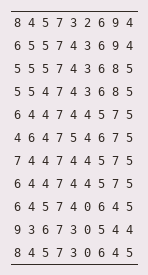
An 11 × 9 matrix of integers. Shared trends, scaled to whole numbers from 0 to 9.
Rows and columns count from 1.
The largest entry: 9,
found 3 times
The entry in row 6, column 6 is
4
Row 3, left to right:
5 5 5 7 4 3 6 8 5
